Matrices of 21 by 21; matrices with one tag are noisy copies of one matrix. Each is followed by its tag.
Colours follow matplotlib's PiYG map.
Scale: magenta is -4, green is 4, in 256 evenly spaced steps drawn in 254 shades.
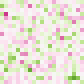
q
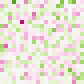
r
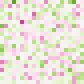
r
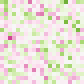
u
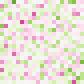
r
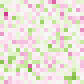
q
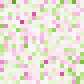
r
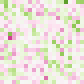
u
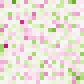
r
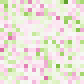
u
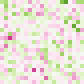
u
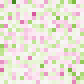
r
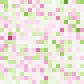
u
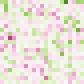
u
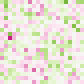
u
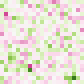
q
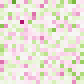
r
